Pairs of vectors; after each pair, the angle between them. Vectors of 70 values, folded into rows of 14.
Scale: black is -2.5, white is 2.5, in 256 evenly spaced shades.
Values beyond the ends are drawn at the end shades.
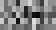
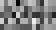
nearly parallel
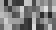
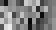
partly aligned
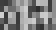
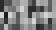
nearly parallel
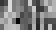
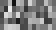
partly aligned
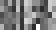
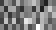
partly aligned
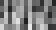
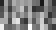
nearly parallel
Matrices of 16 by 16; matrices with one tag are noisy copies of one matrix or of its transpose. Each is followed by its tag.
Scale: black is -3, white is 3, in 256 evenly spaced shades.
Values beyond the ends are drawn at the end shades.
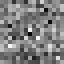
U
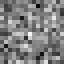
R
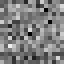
U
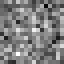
R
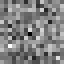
U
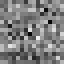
U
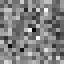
U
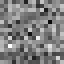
U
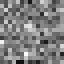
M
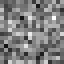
R
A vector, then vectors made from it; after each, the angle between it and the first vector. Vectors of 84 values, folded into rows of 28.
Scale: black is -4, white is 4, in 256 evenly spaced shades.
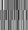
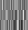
partly opposed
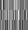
nearly opposite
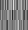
orthogonal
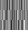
orthogonal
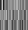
nearly opposite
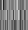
nearly opposite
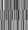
nearly parallel
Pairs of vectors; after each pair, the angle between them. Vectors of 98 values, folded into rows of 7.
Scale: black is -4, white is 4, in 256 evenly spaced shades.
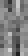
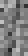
partly opposed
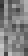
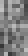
nearly opposite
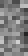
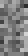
nearly opposite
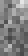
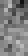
nearly opposite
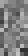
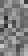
partly opposed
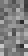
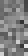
nearly parallel
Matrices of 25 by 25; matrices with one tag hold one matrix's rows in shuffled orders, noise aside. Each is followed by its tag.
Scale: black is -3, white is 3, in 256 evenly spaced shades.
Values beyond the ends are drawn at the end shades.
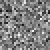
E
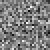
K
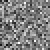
E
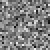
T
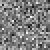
K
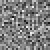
K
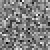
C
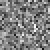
T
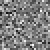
E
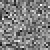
E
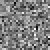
T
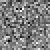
C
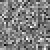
K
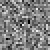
C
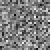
T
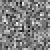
C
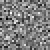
E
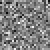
E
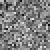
E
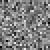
E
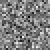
C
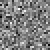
E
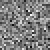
K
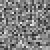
K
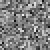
T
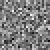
K
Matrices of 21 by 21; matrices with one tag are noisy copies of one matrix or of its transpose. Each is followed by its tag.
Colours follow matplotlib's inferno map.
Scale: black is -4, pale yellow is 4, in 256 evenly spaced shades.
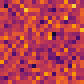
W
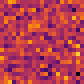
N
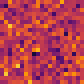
W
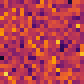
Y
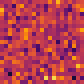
N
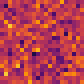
W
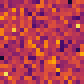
Y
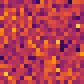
Y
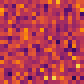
N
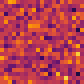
N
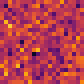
W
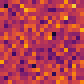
W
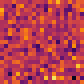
N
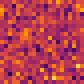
N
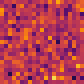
N
